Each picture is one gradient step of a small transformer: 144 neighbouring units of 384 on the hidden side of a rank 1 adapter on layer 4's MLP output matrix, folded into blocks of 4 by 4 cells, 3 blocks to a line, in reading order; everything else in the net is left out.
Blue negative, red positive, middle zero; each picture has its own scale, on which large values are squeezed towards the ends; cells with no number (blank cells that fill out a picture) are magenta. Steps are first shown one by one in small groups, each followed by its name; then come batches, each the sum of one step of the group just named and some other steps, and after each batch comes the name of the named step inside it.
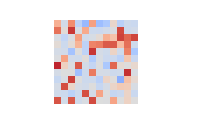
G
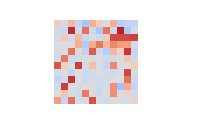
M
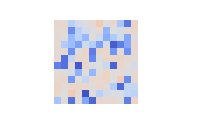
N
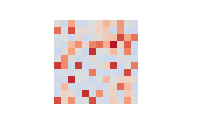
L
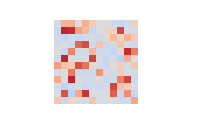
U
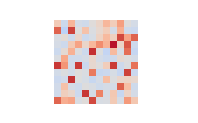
L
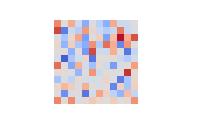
G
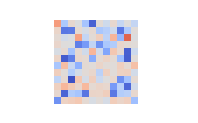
M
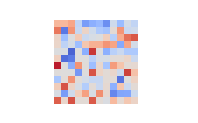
G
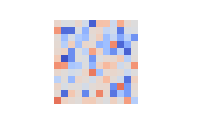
L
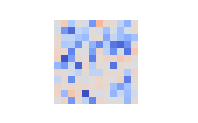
N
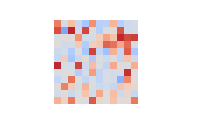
G
